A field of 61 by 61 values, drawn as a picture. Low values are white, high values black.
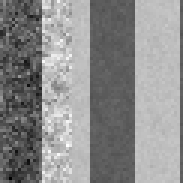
Seam: vertical, 40% of the way across, the right part calmer. Stripes: upright, repeating 2 times. Histogram: two levels.
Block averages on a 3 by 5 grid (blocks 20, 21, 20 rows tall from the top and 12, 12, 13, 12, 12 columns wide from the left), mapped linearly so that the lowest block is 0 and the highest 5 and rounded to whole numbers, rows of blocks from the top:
4 0 2 3 0 / 5 1 2 3 0 / 5 0 2 3 0
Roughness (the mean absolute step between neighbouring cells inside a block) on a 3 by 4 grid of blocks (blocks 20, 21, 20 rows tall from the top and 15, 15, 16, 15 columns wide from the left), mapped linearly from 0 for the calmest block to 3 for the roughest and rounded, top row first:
3100
3100
3100
